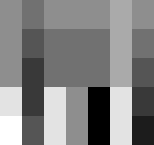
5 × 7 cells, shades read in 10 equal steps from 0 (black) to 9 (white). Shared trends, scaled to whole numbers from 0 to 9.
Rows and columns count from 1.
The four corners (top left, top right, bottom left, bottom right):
5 5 9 1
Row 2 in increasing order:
3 4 4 4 4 5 6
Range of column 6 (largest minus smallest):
2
